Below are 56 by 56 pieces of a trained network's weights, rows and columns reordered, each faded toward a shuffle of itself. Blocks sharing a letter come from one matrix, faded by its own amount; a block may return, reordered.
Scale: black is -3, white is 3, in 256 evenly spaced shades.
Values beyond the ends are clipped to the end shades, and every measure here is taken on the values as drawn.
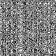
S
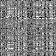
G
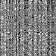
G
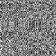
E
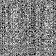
S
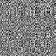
E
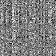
S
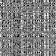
G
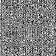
S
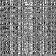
G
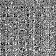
S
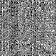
S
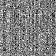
S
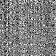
S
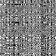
G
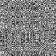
E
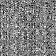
S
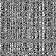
G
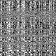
G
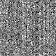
S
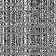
G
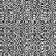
E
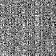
S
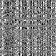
G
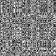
E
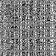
G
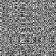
E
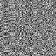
E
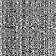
G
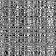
G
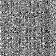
S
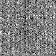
S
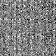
S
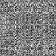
E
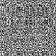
E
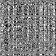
G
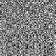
E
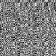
E
